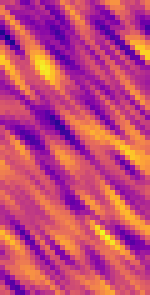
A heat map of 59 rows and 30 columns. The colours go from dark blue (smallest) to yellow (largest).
Histogram: bell-shaped. Grain: diagonal, down to the right. Average level on the scale: 50%.
